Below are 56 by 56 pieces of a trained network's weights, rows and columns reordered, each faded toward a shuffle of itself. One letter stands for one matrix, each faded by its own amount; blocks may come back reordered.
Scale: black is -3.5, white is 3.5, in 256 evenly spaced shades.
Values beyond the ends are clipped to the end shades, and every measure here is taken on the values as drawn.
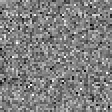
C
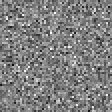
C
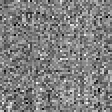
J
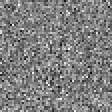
C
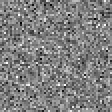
C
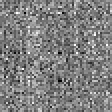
J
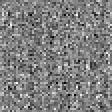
J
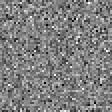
C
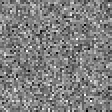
C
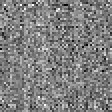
J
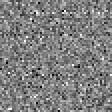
C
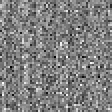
J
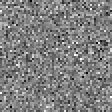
C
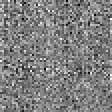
J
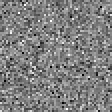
C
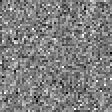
C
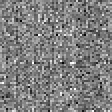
J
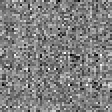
J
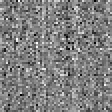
J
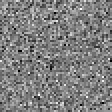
C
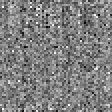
J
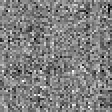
J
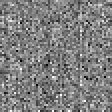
J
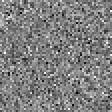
C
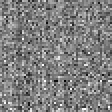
J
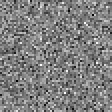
C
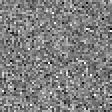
C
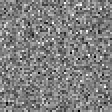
C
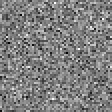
C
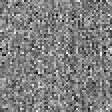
J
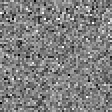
C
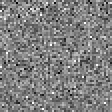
C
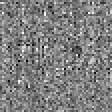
J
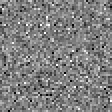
C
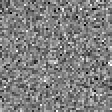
C
